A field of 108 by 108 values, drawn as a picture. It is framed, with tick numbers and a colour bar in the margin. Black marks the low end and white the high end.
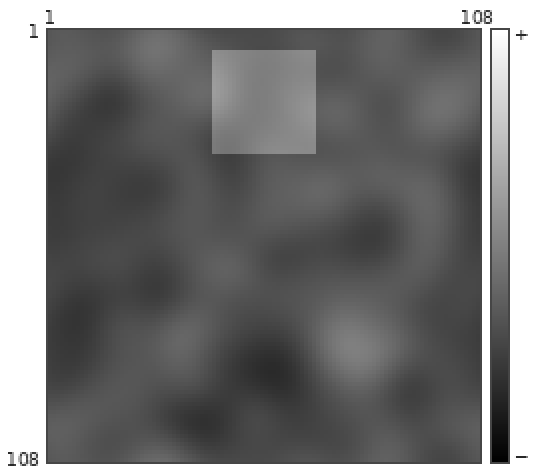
Odd patch: higher, in the top middle. Ninth with the highest average: top middle. Roughest part: top middle. Average level on the scale: 30%. Histogram: skewed, a long tail of high values.
